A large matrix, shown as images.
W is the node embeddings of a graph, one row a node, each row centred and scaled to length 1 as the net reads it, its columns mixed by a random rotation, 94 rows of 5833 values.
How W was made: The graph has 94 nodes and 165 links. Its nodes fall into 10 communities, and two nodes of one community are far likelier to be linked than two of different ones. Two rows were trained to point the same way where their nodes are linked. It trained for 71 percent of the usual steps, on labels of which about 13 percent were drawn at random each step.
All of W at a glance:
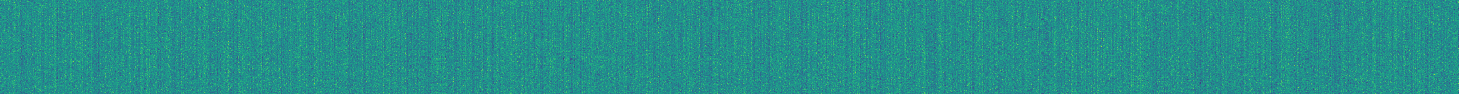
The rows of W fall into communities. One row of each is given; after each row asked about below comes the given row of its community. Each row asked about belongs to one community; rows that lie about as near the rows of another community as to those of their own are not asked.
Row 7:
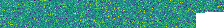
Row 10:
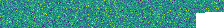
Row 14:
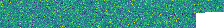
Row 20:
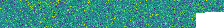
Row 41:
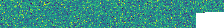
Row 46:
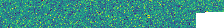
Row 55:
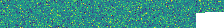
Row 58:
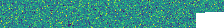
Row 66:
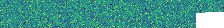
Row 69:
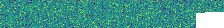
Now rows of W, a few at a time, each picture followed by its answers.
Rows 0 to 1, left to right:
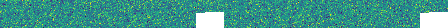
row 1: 69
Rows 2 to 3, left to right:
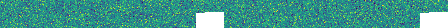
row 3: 20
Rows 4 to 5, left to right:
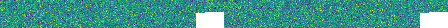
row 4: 46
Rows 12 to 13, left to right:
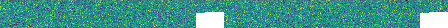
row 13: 10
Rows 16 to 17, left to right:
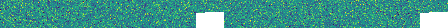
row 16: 20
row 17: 14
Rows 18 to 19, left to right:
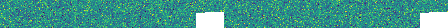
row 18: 20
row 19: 69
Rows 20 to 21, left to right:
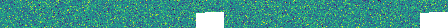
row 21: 66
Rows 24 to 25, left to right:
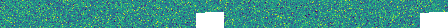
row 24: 58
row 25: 66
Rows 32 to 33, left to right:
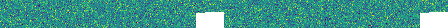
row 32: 20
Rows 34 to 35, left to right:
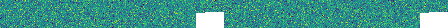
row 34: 7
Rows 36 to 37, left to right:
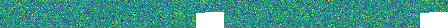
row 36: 7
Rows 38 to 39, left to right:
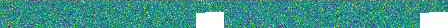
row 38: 46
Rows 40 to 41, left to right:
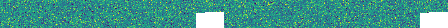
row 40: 46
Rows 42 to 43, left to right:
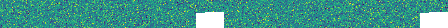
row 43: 55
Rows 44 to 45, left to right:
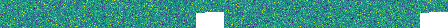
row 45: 46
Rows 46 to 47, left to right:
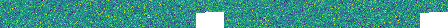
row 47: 55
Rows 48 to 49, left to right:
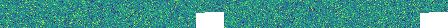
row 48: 69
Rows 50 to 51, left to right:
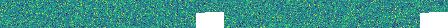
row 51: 58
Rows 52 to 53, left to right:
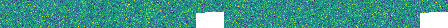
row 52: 69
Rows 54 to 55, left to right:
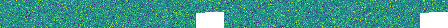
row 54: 7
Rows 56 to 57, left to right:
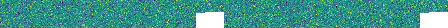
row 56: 66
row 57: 66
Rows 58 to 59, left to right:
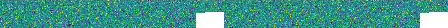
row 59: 58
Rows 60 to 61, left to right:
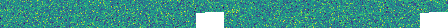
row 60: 66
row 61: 55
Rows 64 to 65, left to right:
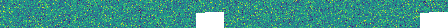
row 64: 55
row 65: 20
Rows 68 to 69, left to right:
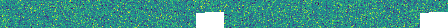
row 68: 66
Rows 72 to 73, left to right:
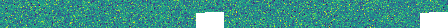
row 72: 20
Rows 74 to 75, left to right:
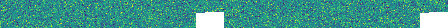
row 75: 55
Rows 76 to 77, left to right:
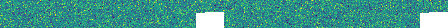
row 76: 7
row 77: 10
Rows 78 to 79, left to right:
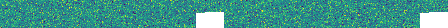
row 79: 46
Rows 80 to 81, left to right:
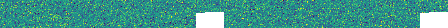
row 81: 10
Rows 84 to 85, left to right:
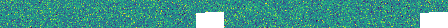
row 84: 14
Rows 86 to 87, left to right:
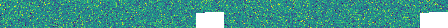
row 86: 41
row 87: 69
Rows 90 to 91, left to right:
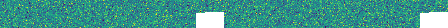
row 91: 10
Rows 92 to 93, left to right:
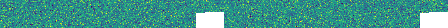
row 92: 58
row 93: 69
